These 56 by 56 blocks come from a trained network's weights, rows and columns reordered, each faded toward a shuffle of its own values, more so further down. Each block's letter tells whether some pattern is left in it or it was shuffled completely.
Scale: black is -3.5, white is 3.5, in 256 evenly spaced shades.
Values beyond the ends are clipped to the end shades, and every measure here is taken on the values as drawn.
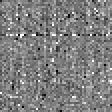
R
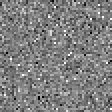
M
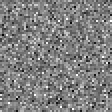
M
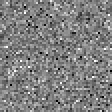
M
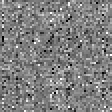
R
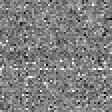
R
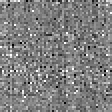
R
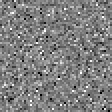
M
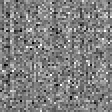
R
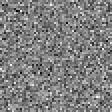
M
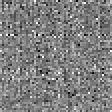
R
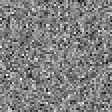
R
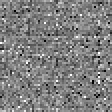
R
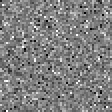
M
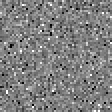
M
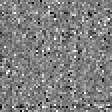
R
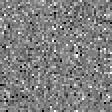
R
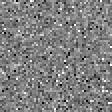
M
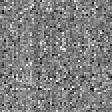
R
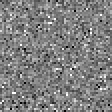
M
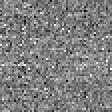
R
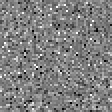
M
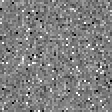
M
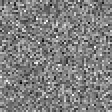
M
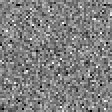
M
